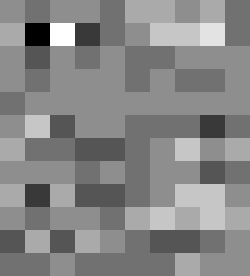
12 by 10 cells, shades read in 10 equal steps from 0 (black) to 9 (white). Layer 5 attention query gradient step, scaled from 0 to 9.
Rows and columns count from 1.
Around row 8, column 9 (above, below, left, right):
5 7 5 4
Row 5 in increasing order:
4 5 5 5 5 5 5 5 5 5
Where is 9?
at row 2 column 3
